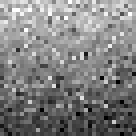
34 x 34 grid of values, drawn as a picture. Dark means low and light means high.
Slope: up to the top. Stripes: none. Histogram: bell-shaped. Grain: fine.
